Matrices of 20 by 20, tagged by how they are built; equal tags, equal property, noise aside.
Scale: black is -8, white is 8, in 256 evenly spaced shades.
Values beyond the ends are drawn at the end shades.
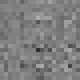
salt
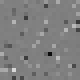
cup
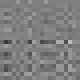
salt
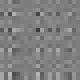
salt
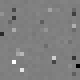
cup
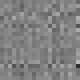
salt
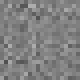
salt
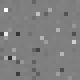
cup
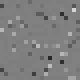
cup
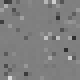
cup
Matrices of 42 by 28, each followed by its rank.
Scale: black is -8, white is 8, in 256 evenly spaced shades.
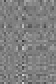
three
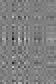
two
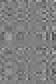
three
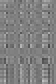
two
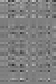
two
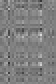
two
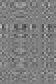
three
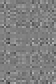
three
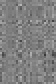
three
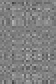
three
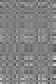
two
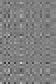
two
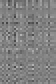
three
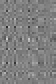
three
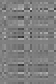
two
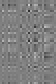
two
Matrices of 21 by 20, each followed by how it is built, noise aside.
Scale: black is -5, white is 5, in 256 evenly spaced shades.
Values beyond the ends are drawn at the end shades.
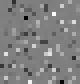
sparse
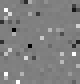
sparse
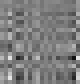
low rank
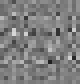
low rank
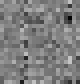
low rank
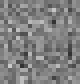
low rank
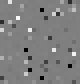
sparse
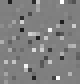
sparse
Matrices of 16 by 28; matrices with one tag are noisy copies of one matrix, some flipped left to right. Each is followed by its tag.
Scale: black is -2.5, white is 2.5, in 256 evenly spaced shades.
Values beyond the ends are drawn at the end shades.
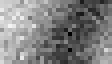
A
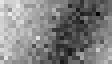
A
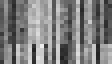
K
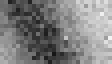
A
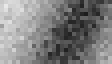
A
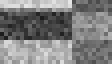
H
